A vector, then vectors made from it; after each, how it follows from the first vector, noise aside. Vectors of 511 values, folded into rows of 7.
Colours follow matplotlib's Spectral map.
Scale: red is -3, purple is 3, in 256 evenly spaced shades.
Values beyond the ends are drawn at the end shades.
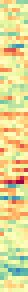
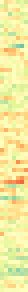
shrunk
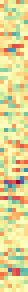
sign-scrambled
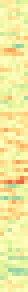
shrunk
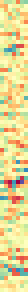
sign-scrambled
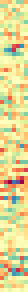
sign-scrambled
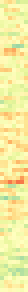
shrunk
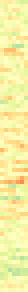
shrunk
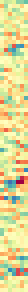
sign-scrambled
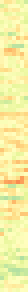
shrunk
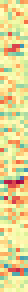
sign-scrambled
